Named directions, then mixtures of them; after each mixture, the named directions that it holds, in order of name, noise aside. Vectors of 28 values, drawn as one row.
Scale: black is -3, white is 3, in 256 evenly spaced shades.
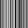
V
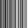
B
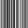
V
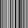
V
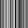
V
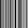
B, V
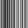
B, V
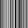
V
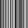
V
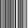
B, V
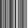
B, V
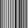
V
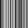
V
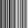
B, V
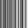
B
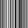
V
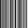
B, V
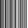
B, V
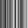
B, V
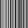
V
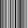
B, V
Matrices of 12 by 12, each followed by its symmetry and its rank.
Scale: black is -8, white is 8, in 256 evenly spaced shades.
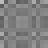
symmetric, rank one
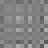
symmetric, rank one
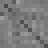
symmetric, full rank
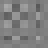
symmetric, rank one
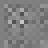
symmetric, rank two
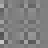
neither, rank one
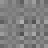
symmetric, rank one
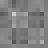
symmetric, rank two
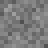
symmetric, full rank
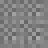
symmetric, rank two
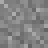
symmetric, full rank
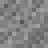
symmetric, full rank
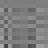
neither, rank one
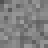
symmetric, full rank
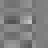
neither, rank one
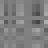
neither, rank one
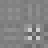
symmetric, rank two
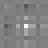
symmetric, rank one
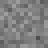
symmetric, full rank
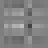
neither, rank one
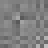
symmetric, rank two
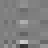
neither, rank one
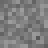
symmetric, full rank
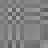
symmetric, rank one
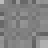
symmetric, rank two
